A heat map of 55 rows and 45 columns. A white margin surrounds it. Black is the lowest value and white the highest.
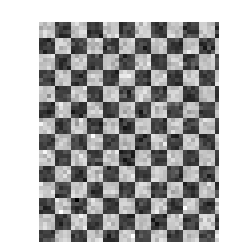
Average level on the scale: 50%. Odd rows or columns: none. Slope: none. Histogram: two levels. Grain: checkered.
